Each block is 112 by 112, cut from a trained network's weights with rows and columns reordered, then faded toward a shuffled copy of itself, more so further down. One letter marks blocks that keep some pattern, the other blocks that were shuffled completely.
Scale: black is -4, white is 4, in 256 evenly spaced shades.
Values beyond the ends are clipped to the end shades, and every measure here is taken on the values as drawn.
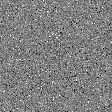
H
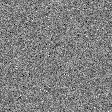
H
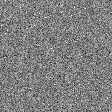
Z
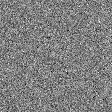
H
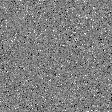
H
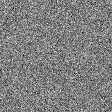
H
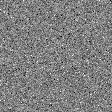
H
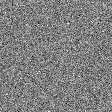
H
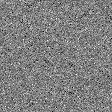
H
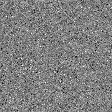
Z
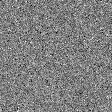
H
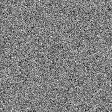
Z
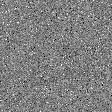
H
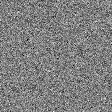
H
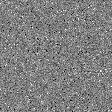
Z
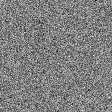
H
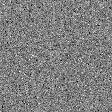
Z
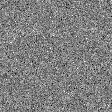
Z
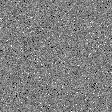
Z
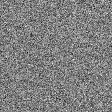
H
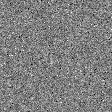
H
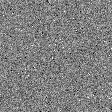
H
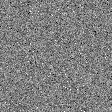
H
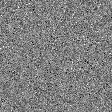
H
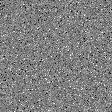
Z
